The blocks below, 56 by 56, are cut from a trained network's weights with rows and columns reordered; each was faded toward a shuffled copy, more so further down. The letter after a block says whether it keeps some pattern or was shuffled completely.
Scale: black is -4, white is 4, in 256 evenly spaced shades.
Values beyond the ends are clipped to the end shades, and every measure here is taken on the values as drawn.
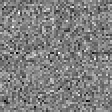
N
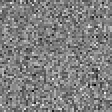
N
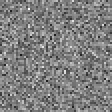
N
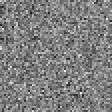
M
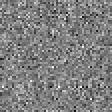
N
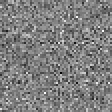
N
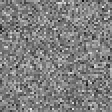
N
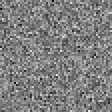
M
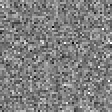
N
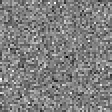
M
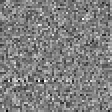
N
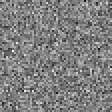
N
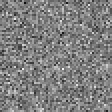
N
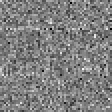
N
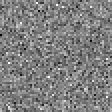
M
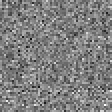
N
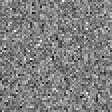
M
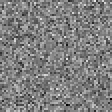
N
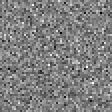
M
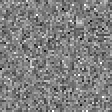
M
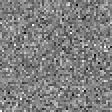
M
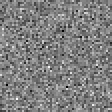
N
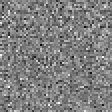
N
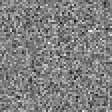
M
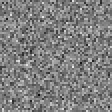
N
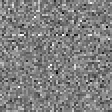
N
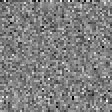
N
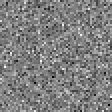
M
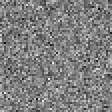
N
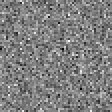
M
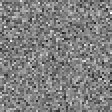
M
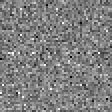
N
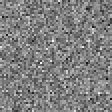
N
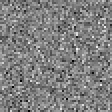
M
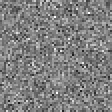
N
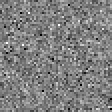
M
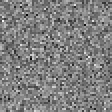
M
